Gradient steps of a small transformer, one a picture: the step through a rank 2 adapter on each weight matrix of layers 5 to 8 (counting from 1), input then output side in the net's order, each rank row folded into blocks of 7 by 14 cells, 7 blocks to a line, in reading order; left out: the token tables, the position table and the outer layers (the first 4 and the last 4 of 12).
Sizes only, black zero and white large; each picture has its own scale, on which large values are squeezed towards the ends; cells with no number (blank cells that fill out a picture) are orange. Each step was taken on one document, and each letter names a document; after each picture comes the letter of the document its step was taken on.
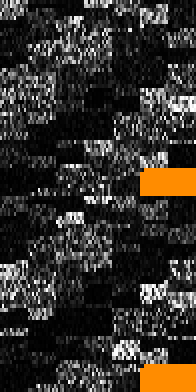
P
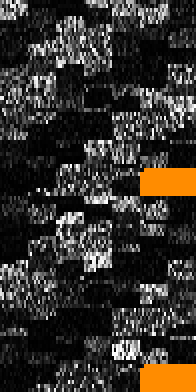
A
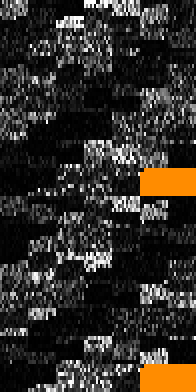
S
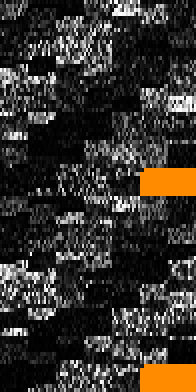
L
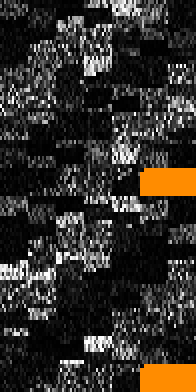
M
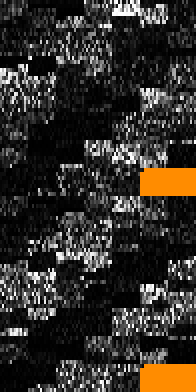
L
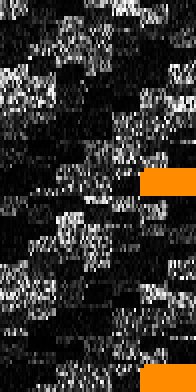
A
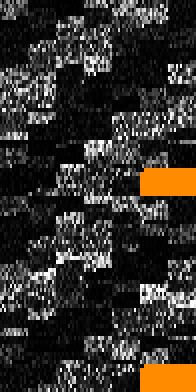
M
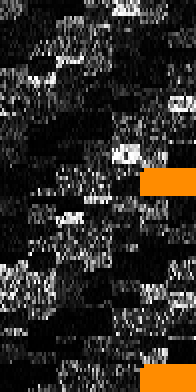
L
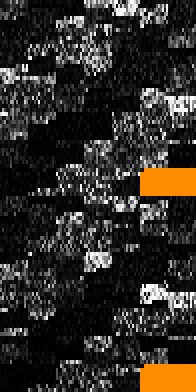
P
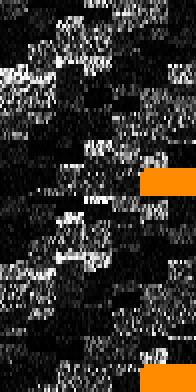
M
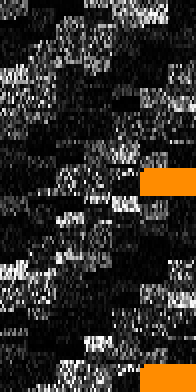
M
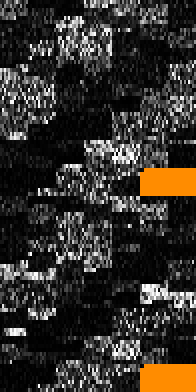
P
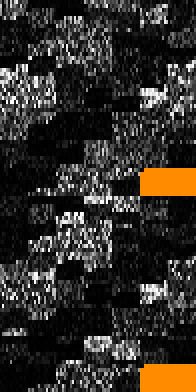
S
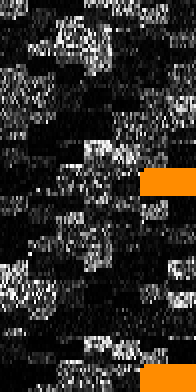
S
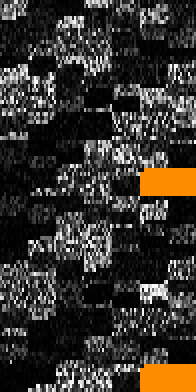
S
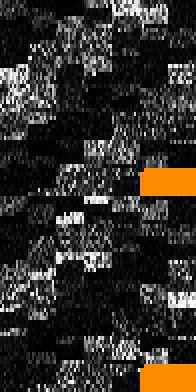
M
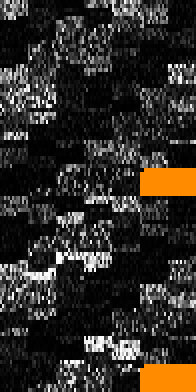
M
